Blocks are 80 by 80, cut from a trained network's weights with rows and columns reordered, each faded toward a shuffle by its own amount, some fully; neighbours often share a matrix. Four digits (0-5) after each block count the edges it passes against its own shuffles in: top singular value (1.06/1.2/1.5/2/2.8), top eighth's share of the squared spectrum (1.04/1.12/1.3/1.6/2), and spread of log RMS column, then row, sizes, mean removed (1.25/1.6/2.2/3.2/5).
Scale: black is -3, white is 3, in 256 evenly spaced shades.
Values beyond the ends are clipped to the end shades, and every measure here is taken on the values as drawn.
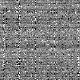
3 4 3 1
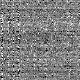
3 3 3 1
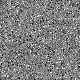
0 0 0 0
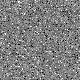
0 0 0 0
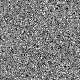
0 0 0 0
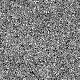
0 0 0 0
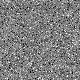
0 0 0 0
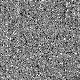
1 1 0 0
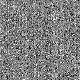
2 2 0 1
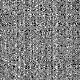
3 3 0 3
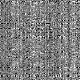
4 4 1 3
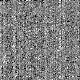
3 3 1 2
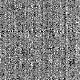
3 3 1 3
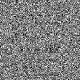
3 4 1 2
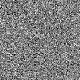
3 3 1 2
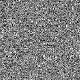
3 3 1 1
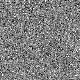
1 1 0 0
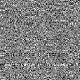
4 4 1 3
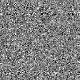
2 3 1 2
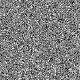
2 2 1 1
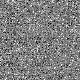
1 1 1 0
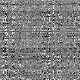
3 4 4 1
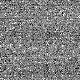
2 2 2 0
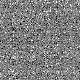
2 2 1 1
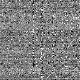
3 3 3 1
